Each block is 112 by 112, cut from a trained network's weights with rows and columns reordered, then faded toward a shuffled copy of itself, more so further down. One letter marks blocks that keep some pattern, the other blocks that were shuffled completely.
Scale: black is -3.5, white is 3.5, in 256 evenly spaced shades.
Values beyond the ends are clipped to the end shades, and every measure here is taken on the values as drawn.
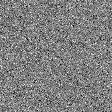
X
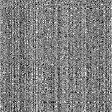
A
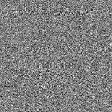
A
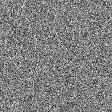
X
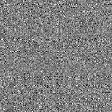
A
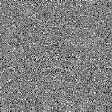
A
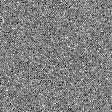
X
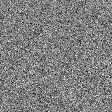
X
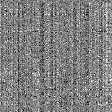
A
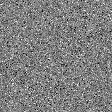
X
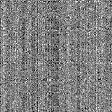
A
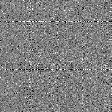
A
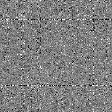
A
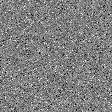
X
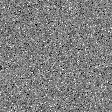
X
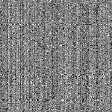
A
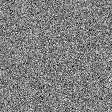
X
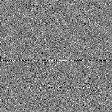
A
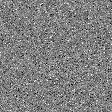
X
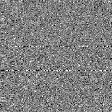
A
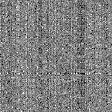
A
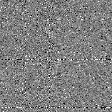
A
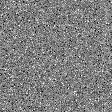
X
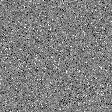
X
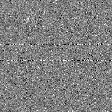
A
